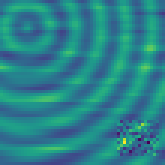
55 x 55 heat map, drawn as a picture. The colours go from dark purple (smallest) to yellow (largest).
Mirror symmetry: none. Rings: centred on the top left. Odd patch: rougher, in the bottom right. Roughest part: bottom right. Slope: none.
